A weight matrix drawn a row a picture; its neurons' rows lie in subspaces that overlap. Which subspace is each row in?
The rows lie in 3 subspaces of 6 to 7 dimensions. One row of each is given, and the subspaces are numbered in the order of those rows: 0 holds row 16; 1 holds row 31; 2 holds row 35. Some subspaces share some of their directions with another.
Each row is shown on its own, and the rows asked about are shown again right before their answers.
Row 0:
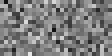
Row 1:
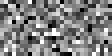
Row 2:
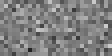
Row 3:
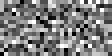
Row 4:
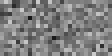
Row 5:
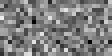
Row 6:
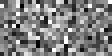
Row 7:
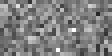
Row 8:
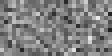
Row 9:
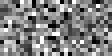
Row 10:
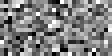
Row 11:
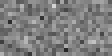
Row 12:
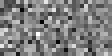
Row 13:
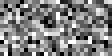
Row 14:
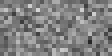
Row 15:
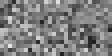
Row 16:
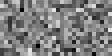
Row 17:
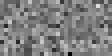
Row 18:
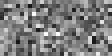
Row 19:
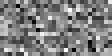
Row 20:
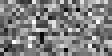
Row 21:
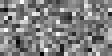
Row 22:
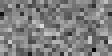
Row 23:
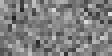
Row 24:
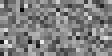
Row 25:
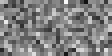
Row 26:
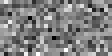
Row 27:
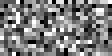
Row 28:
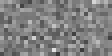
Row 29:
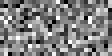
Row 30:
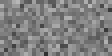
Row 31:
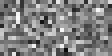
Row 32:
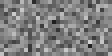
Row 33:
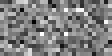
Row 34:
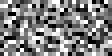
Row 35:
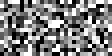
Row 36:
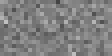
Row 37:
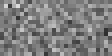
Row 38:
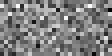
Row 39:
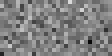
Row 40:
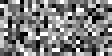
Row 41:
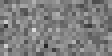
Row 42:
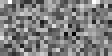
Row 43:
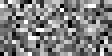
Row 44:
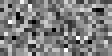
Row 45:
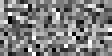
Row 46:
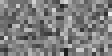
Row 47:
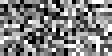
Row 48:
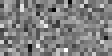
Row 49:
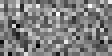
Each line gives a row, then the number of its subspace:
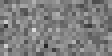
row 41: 2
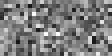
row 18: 0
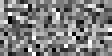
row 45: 1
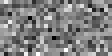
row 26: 2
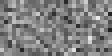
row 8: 0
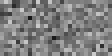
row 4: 2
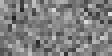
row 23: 0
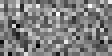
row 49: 1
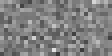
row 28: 2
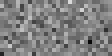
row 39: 1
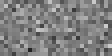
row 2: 2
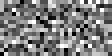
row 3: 2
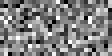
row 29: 0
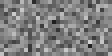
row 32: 2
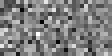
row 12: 1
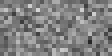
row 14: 0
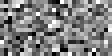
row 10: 0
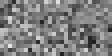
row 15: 1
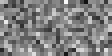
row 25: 0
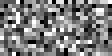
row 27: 1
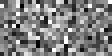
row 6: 1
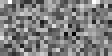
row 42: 2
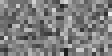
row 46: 0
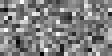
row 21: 0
